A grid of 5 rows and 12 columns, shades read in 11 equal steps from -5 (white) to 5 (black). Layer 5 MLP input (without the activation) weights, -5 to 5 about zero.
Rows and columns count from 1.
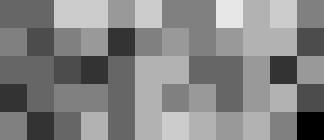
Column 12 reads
0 2 -1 2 5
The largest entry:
5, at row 5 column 12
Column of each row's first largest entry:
1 5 4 1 12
